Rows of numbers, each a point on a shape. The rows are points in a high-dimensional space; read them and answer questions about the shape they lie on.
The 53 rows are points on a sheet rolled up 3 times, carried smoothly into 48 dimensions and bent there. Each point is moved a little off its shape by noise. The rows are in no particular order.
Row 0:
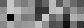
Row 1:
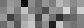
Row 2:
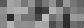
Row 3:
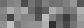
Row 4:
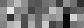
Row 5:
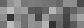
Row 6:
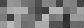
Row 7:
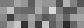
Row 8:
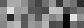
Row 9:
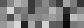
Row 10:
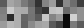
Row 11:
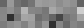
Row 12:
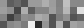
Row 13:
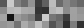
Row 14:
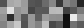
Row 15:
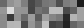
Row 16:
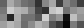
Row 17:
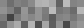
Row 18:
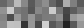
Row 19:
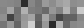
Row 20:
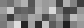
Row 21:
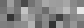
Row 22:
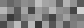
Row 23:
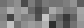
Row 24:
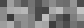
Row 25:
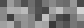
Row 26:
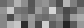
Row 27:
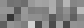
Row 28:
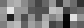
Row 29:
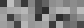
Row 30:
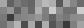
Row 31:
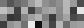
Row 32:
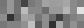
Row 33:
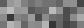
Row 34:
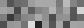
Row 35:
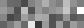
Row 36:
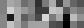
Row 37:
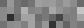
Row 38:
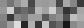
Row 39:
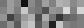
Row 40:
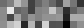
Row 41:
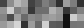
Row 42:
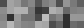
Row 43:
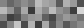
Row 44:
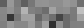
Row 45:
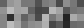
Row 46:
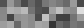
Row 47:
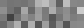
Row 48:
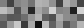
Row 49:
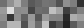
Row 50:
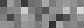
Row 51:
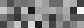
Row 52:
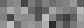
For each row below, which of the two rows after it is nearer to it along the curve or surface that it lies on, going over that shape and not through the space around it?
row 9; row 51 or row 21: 51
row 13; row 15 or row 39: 39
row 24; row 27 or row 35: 27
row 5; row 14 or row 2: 2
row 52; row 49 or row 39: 49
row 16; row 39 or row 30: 39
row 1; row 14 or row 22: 22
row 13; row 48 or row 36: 36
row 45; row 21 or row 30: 21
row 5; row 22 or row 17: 17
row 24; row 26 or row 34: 26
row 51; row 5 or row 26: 26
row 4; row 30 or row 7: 7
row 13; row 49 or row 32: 49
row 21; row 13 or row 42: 42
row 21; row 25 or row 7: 25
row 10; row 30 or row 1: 1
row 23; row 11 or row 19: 11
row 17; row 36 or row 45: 45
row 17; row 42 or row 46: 46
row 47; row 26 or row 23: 23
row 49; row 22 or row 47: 22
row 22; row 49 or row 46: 49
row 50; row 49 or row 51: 49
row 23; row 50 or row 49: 50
